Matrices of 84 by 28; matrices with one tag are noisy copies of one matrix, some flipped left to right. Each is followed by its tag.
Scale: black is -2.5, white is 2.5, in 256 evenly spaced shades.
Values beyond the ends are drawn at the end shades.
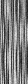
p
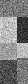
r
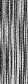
p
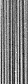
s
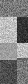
r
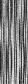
p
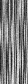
p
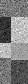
r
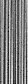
s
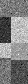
r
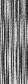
p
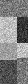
r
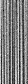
s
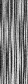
p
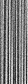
s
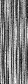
p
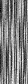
p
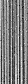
s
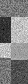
r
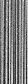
s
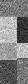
r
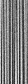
s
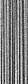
s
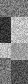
r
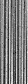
s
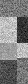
r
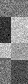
r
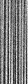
s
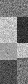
r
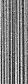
s
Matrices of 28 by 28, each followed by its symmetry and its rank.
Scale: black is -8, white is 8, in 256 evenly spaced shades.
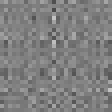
neither, rank three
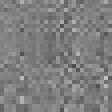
neither, rank five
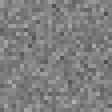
neither, full rank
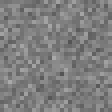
neither, full rank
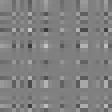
symmetric, rank one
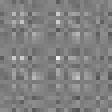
symmetric, rank two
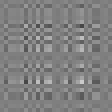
symmetric, rank one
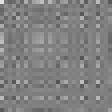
symmetric, rank two
